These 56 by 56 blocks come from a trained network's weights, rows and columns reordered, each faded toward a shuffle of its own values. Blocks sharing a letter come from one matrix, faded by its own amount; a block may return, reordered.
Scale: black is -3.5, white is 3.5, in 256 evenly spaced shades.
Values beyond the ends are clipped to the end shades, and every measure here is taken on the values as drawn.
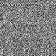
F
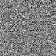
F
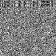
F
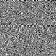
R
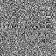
R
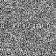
R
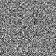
F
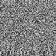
R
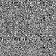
F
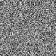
F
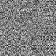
F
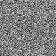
R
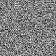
R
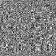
F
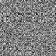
F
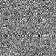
R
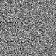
F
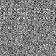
R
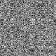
F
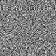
R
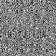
R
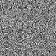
R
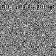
F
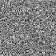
F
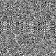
R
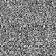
R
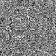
F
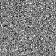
F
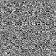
R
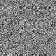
R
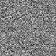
F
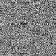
R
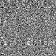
R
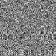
F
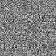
R
